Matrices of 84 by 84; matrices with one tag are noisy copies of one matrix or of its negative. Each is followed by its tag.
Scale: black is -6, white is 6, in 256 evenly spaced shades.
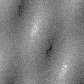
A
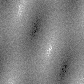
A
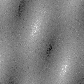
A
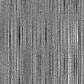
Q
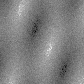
A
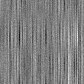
Q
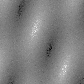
A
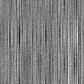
Q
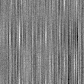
Q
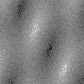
A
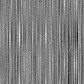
Q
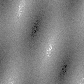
A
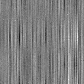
Q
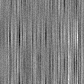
Q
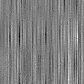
Q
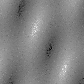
A
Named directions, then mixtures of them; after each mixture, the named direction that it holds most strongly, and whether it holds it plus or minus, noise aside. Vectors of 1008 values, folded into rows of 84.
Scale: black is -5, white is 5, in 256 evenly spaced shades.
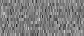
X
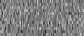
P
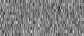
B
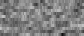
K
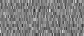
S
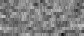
K, plus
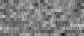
K, plus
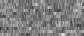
K, minus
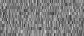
P, minus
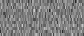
S, minus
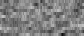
K, plus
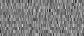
S, minus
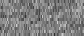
X, minus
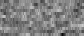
K, plus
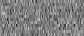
X, plus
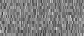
P, plus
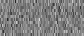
B, plus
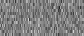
B, plus
